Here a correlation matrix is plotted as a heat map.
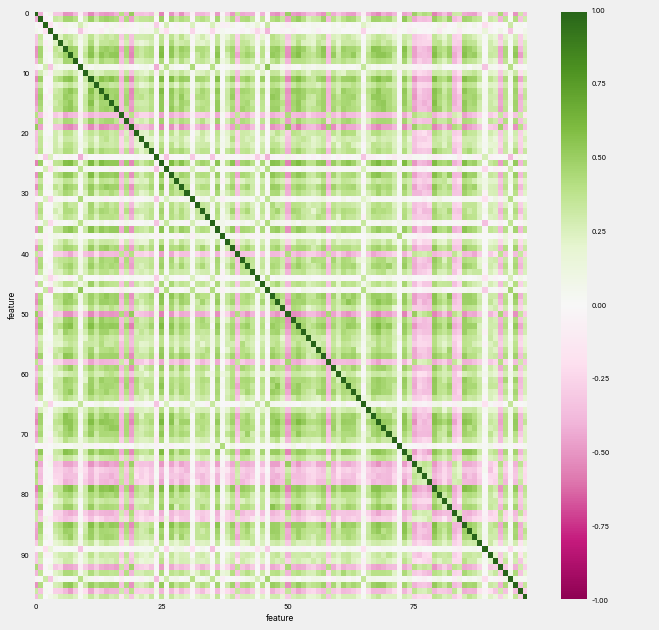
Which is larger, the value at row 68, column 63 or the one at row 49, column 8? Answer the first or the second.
the first
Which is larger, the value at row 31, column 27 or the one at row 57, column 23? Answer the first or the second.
the second
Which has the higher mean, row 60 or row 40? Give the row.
60
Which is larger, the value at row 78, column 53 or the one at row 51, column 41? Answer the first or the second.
the second
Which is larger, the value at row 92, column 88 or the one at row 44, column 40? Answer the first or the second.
the second
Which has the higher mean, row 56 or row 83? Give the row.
56
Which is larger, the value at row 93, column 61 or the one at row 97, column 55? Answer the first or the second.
the first
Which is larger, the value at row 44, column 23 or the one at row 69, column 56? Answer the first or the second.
the second
